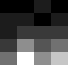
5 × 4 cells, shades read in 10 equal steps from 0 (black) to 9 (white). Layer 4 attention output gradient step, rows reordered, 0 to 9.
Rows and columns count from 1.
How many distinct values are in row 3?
2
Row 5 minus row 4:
2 4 2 3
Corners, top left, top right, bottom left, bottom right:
0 0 4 7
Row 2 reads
1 1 0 1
